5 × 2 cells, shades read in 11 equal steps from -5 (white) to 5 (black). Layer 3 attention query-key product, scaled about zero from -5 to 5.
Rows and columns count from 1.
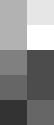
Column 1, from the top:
-2 -2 0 1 3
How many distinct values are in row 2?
2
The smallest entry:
-5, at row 2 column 2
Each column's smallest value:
-2 -5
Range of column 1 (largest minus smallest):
5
